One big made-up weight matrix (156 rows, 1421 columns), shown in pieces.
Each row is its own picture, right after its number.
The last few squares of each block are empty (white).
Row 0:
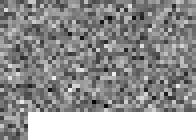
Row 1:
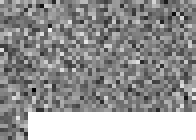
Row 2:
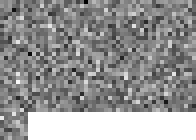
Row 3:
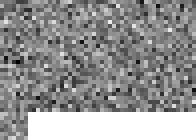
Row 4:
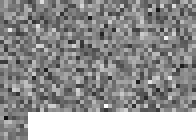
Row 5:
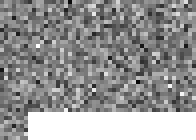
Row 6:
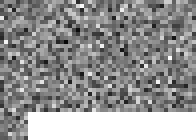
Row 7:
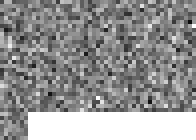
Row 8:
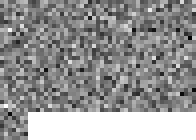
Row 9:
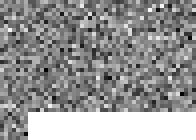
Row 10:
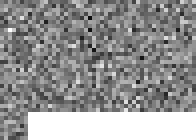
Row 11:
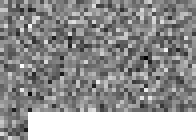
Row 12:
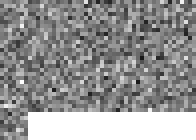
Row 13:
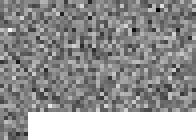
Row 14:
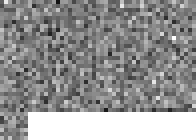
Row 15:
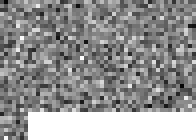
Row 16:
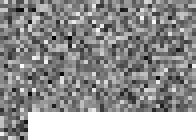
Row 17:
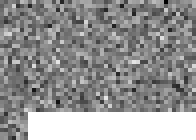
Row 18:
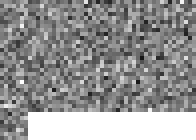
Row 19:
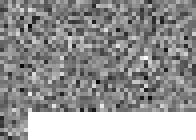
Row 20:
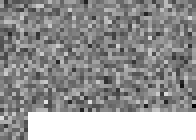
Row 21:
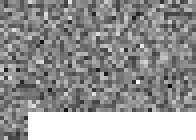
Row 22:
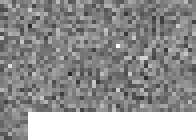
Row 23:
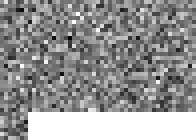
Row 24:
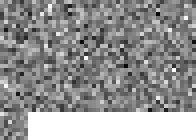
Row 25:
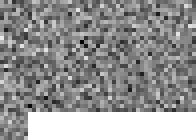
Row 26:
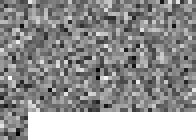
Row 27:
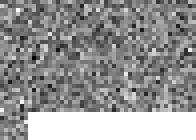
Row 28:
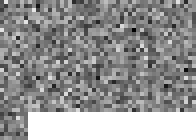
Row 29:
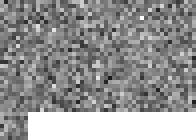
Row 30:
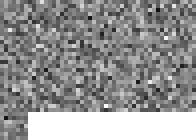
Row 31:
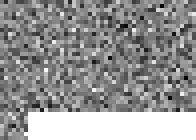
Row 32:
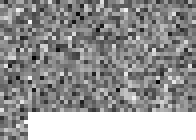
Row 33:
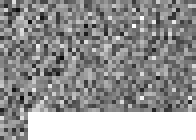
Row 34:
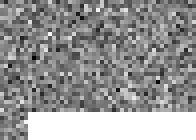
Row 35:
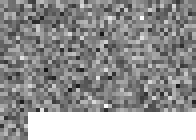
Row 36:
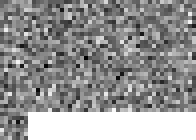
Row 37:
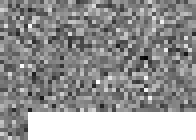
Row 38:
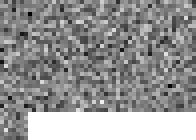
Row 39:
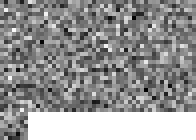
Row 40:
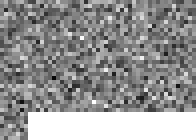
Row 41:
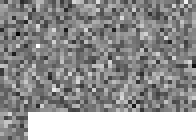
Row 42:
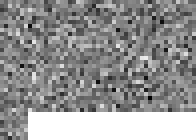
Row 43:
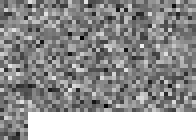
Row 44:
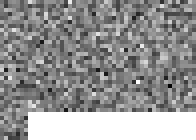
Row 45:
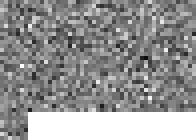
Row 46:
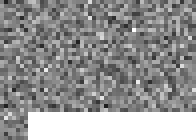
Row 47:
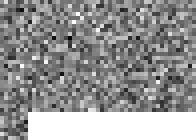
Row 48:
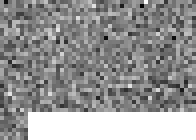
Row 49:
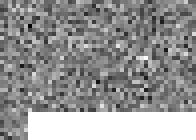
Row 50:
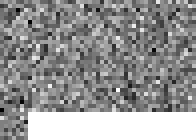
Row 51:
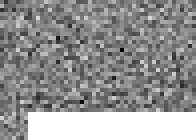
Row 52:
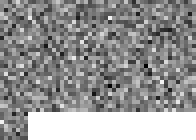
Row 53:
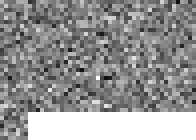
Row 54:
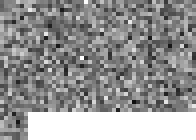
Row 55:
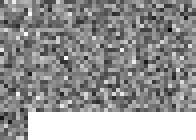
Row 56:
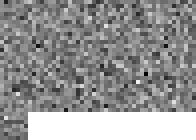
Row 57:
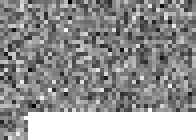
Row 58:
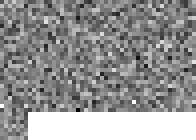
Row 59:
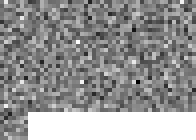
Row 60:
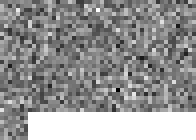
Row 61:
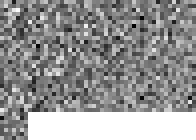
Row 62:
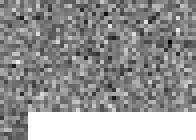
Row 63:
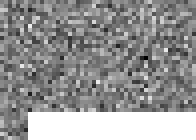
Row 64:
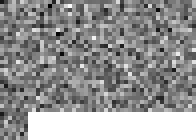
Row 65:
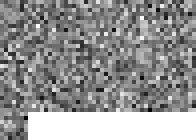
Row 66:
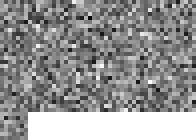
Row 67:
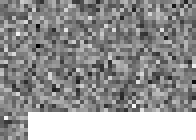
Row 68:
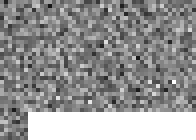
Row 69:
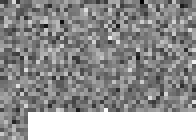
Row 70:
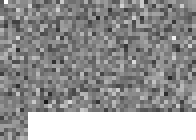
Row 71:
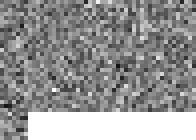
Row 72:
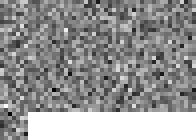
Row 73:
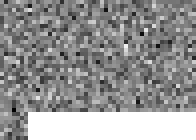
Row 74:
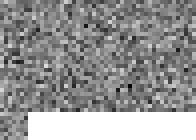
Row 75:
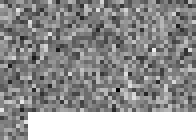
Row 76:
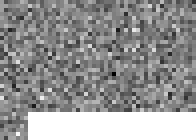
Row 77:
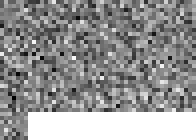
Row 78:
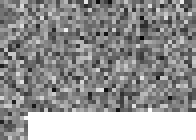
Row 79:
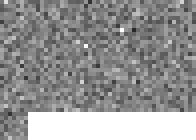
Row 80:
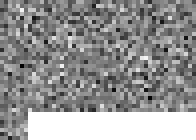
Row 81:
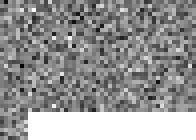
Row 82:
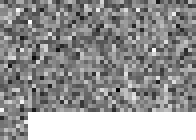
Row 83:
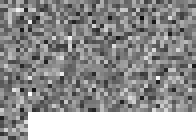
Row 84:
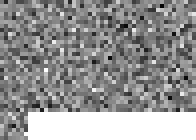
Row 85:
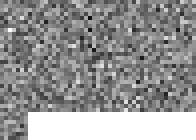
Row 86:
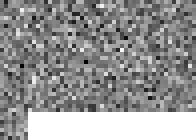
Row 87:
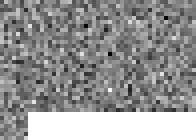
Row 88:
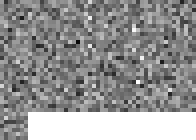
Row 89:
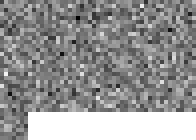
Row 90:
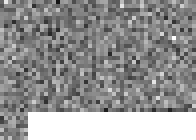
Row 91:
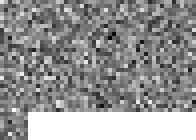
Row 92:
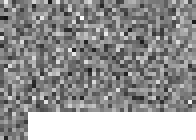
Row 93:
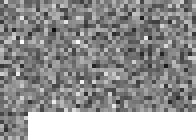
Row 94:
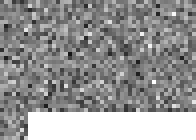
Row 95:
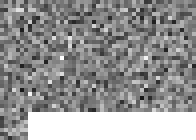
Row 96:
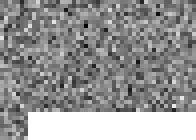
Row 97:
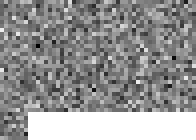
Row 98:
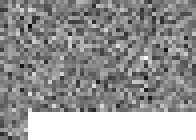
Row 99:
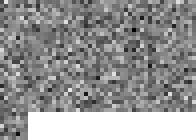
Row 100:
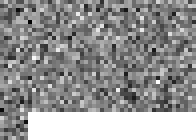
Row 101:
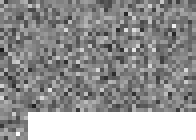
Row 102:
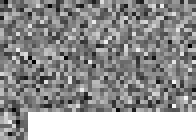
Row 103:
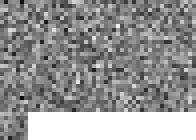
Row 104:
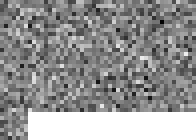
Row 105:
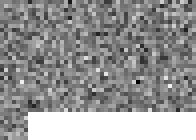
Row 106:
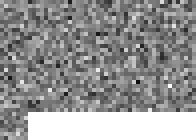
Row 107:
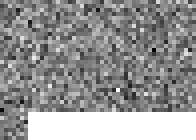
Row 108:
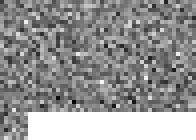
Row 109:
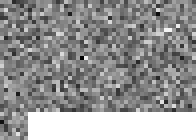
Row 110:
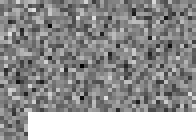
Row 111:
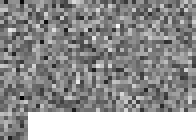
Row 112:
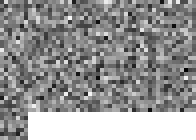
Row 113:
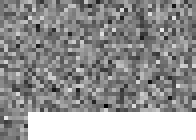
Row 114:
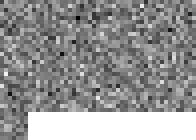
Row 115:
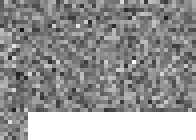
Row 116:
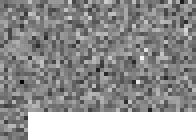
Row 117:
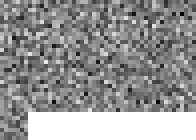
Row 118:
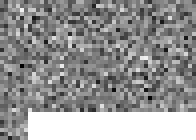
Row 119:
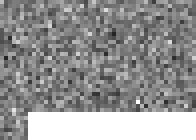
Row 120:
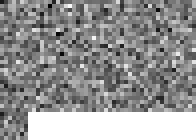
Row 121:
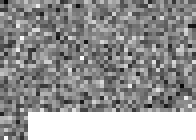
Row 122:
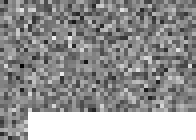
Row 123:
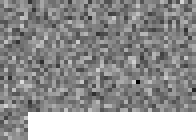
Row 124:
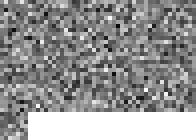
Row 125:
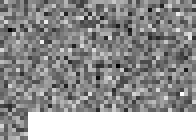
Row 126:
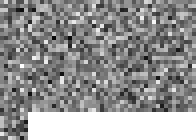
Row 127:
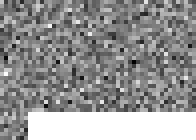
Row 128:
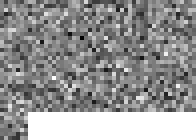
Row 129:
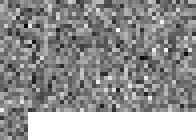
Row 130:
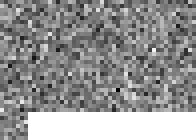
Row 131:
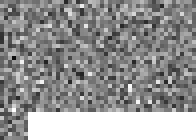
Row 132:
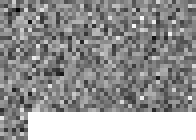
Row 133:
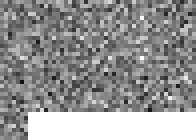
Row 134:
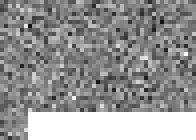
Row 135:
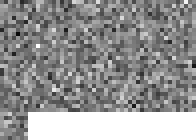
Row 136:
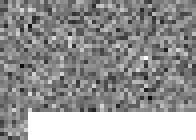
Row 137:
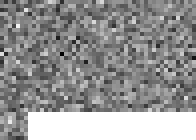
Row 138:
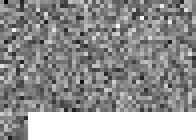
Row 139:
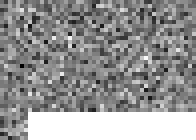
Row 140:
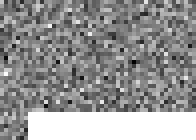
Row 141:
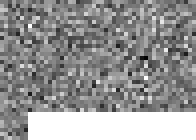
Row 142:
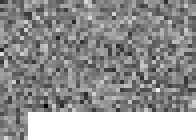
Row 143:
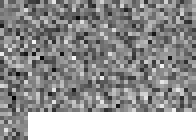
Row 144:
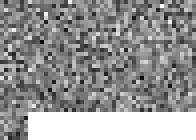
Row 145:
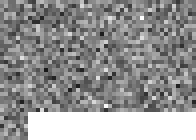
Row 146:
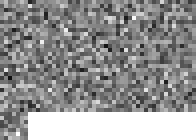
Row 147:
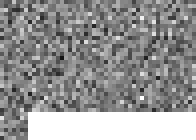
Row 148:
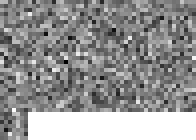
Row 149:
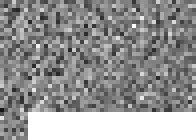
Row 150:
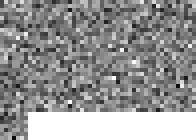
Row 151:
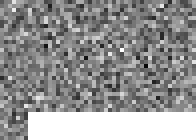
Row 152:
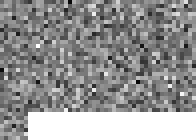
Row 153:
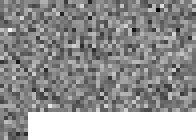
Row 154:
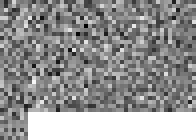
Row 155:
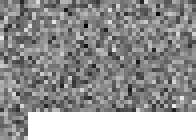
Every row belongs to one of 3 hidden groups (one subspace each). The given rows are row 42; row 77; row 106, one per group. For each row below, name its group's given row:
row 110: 77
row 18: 106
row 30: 106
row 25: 77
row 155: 77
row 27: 42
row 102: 77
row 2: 77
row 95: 42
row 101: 106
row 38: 77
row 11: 42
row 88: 106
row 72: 106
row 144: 106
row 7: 77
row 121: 77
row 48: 77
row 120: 77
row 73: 77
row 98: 42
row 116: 106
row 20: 77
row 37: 42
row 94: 77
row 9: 106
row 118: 42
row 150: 77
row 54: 77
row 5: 106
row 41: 106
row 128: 106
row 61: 42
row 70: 77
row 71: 106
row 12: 106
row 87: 77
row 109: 77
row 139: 42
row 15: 77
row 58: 77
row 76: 106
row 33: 42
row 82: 42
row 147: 42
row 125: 106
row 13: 106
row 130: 42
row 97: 106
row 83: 42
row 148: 77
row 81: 42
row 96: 77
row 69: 77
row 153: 106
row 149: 42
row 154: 42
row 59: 106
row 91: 77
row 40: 106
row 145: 106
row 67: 106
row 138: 106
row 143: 77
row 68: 77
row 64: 77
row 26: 106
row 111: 106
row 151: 77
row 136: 42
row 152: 106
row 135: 106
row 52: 77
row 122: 42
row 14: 77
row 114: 77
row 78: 106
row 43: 106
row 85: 106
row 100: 42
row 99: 106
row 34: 42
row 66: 106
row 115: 77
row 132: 42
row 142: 77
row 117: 77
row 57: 106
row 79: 106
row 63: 42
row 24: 77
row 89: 77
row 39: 106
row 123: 106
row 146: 106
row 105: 106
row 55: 77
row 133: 106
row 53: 106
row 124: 106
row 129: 42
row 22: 42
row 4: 106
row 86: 42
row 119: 77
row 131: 77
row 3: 77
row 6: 77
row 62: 77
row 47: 42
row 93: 106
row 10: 106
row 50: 42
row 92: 42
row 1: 77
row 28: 106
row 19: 42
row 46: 106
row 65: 106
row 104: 42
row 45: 42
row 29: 106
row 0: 106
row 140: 77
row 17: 77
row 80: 42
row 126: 42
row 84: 106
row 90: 77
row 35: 106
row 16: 42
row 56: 106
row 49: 42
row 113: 106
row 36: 77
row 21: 106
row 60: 42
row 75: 42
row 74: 77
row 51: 77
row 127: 77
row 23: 42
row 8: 106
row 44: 106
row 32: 42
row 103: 106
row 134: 42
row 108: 77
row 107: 42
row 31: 106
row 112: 106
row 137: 77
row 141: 42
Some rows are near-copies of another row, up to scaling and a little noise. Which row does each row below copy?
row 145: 35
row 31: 84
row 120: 64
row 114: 89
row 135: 41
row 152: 5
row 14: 90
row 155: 96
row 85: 10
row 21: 44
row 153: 13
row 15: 121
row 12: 18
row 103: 111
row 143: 77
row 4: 30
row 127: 140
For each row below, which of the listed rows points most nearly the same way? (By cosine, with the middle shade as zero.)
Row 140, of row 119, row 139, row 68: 119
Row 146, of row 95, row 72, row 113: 72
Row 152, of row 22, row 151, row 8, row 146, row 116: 146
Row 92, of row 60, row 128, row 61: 61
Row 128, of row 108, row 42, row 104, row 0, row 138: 0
